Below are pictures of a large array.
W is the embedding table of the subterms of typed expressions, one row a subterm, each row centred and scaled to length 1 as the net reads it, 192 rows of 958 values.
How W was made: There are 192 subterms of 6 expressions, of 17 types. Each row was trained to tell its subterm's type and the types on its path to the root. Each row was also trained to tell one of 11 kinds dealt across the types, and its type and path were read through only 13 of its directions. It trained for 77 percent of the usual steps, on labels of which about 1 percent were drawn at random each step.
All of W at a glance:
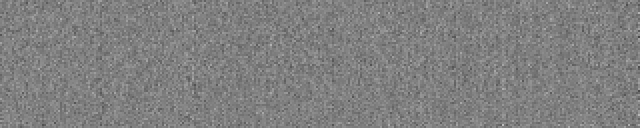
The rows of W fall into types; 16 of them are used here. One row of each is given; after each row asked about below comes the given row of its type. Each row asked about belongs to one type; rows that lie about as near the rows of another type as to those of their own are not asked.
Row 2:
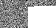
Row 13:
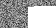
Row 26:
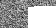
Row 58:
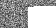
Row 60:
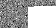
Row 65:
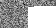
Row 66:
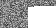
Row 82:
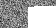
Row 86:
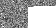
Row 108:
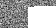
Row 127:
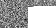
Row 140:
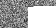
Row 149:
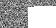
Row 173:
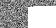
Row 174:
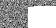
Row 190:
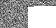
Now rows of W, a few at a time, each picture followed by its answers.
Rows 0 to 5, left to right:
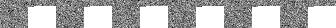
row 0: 149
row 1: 127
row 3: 82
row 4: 127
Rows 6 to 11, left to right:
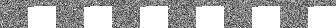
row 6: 65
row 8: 108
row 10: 60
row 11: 65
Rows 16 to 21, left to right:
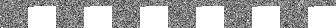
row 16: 140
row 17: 173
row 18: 108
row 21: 60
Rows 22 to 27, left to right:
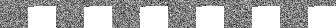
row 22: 65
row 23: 108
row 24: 173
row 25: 190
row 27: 108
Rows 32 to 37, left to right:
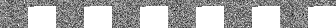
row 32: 127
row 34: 127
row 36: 86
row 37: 140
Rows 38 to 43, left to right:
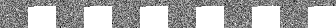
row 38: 82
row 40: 108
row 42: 149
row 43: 86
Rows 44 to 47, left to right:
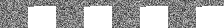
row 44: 174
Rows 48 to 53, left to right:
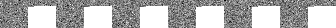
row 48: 108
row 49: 127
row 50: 66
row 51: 173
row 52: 149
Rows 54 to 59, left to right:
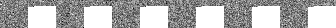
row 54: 13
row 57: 65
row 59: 26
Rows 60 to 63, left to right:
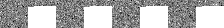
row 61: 149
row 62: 65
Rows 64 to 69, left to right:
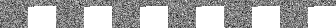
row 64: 65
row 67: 127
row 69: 82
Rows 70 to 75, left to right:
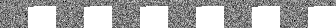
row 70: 82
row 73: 174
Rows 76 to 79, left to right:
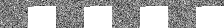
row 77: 60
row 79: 190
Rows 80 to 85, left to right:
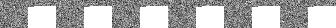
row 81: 86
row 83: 190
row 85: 149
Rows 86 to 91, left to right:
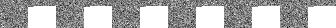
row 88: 86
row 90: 173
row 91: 149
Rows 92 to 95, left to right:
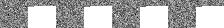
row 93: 173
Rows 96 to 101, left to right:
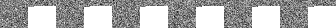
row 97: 26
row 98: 82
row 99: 65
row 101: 2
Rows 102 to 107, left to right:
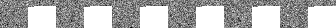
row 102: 60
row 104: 66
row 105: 127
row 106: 140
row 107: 65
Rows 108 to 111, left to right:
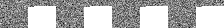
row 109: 149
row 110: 140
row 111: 26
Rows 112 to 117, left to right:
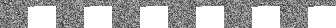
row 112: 173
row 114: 140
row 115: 58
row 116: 190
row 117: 140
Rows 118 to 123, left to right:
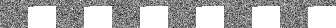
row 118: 173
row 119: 86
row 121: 26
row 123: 58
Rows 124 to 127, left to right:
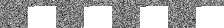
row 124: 173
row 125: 108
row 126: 65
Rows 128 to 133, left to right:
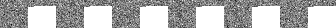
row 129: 13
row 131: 127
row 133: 58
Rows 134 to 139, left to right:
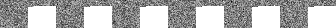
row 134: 86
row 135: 13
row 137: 2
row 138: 82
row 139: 82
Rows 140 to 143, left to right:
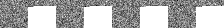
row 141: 140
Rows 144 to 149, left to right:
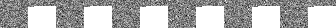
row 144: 58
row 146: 108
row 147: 2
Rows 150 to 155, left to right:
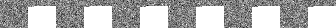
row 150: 190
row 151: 13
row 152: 60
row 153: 190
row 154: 60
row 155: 140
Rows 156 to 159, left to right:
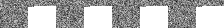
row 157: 86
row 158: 13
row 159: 82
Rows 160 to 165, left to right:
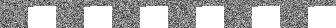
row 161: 2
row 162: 174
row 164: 174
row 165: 60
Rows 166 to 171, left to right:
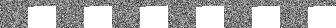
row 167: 13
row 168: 140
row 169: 108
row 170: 82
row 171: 82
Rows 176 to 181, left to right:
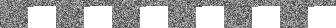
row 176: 58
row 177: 86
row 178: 26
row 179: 140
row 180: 190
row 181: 65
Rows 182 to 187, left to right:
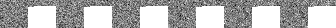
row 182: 60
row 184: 108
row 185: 149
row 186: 127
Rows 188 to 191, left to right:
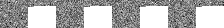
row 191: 173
